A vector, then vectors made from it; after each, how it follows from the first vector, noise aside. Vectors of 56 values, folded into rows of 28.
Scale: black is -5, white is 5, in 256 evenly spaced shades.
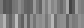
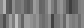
sign-scrambled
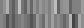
wrapped around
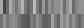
wrapped around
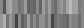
sign-scrambled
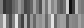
scaled up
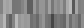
sign-scrambled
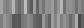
wrapped around
